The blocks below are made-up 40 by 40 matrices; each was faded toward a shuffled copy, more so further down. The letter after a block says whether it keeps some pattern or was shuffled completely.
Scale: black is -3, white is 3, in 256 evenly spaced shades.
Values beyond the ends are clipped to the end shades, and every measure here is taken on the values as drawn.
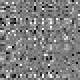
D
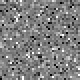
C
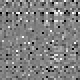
D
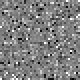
C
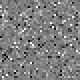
C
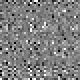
D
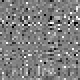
D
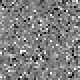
C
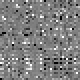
D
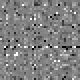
D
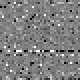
D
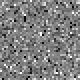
C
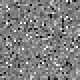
C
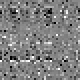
D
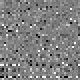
D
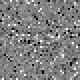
C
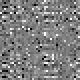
D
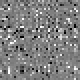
D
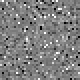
C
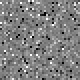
C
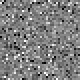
C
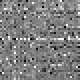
D
